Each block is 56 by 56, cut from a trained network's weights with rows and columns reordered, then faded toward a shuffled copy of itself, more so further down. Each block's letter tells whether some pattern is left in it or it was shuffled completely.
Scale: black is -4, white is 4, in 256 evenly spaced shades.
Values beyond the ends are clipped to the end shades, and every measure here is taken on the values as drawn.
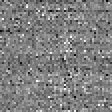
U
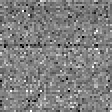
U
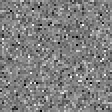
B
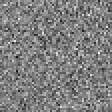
U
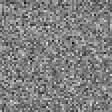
B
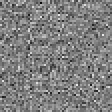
U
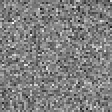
B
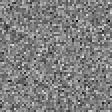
B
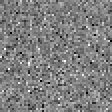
B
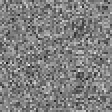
U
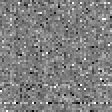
U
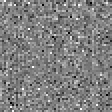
U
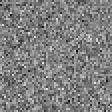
B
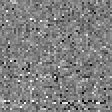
U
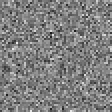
U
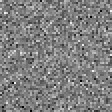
B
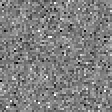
B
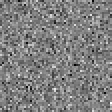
U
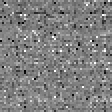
U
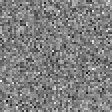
B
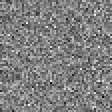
U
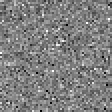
B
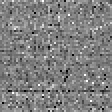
U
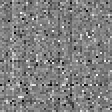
U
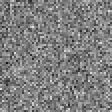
B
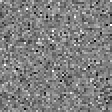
B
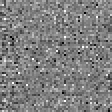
U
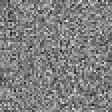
U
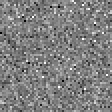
B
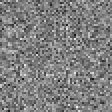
U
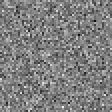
B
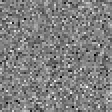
B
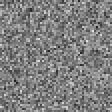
B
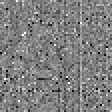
U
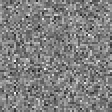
U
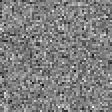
U
